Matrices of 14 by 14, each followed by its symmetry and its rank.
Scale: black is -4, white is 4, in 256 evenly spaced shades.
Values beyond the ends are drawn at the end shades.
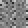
neither, rank three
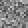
neither, full rank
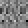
neither, rank three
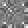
symmetric, rank three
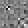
symmetric, rank three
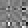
antisymmetric, rank two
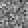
neither, full rank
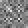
symmetric, rank three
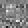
neither, rank three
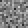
neither, full rank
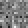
neither, rank three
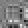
antisymmetric, rank two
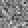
neither, full rank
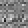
neither, rank three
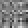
antisymmetric, rank two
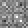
symmetric, rank three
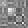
symmetric, rank three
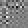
antisymmetric, rank two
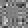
antisymmetric, rank two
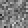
neither, full rank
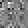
neither, rank three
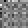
antisymmetric, rank two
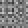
antisymmetric, rank two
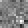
symmetric, rank three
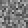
neither, full rank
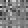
antisymmetric, rank two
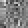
neither, rank three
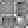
symmetric, rank three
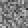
neither, full rank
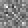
symmetric, rank three
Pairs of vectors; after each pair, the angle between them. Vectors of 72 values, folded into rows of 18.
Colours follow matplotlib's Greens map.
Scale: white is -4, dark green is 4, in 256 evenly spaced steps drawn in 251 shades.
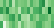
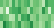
nearly opposite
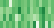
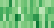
nearly opposite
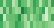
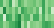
partly aligned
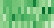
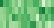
partly aligned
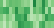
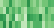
partly opposed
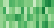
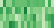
partly opposed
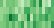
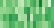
nearly parallel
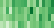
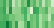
nearly opposite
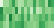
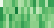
nearly parallel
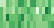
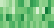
nearly parallel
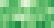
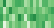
orthogonal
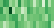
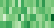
partly opposed
